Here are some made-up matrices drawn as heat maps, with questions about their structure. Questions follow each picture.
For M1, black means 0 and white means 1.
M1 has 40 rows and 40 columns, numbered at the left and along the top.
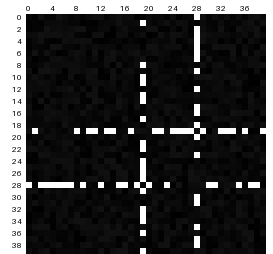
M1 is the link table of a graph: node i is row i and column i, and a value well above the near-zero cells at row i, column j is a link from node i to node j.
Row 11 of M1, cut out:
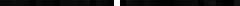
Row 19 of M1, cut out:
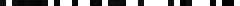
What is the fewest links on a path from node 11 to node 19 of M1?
1
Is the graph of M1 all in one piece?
no
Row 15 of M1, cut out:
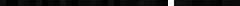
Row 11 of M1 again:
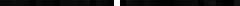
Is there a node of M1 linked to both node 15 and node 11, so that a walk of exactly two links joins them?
no
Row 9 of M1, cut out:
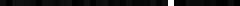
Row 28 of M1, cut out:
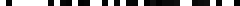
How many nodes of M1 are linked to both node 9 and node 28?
0
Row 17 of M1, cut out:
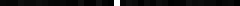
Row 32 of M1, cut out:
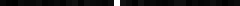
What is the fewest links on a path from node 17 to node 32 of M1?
2
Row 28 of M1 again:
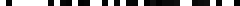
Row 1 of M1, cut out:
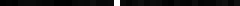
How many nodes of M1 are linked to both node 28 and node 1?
0
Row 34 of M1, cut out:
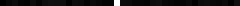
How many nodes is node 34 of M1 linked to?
1
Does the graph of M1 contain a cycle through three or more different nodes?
no
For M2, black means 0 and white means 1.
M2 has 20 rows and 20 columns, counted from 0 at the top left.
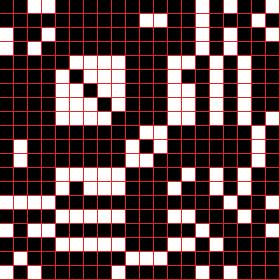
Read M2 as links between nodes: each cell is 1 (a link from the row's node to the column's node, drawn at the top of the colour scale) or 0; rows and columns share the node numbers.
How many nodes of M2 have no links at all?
0
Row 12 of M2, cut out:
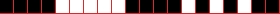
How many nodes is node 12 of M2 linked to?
8
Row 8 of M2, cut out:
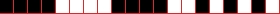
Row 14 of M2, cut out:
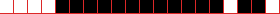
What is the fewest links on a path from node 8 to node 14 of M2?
2
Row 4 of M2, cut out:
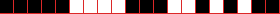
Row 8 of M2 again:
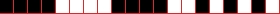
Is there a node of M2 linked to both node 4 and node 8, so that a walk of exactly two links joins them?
yes
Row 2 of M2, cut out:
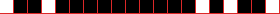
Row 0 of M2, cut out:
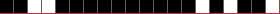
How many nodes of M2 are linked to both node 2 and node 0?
4
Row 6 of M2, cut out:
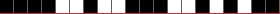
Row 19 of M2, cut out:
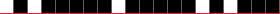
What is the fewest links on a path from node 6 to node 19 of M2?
2
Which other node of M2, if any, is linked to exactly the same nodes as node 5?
node 13
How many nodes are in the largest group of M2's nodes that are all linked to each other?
8
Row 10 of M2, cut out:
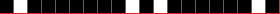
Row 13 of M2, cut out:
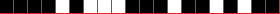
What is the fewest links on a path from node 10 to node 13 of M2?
5
